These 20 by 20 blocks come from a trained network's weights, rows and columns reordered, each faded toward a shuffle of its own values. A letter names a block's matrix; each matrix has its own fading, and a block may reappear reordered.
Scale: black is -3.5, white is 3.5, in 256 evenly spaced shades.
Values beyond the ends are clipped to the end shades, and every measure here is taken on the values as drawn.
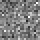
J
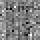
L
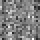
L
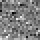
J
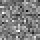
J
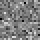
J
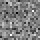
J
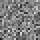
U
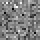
J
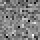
J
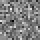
U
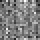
L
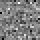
J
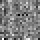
L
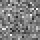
J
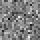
U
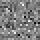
J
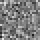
U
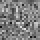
U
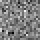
U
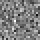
U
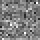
J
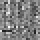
L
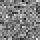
U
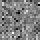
J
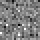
J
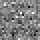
J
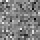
J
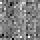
L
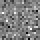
J
